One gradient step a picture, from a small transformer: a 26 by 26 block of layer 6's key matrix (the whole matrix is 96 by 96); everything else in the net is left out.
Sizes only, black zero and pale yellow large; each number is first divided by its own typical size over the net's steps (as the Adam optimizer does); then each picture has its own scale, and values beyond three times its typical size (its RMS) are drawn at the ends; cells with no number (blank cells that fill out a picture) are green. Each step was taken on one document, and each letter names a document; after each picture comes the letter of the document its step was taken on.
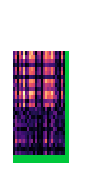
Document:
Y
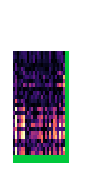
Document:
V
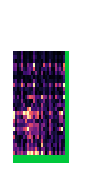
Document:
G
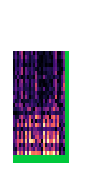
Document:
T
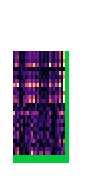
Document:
G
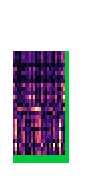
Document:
V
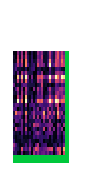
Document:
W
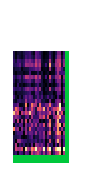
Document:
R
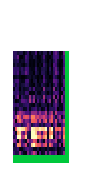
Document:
Y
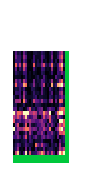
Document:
G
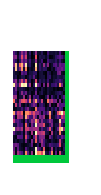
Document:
G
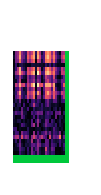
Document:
V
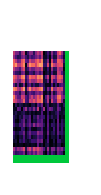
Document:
R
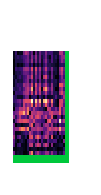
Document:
Y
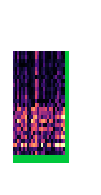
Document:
T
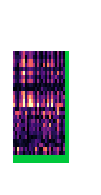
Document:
W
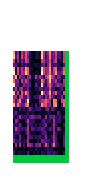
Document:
Y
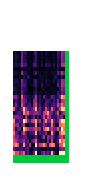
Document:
T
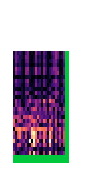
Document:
Y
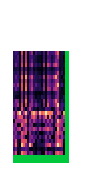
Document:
T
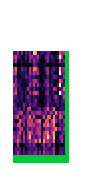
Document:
V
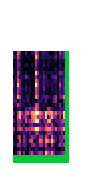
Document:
T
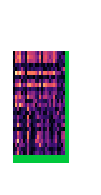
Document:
V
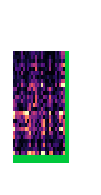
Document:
G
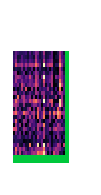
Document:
W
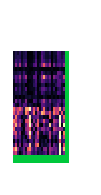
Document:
W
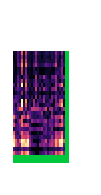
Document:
T
